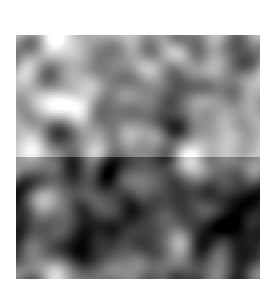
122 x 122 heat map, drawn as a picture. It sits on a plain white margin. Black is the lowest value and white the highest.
The values follow a bell shape. The top part is higher, up to a seam about 50% of the way down. The ninth with the highest average is the top left. The bottom right is the ninth with the lowest average.
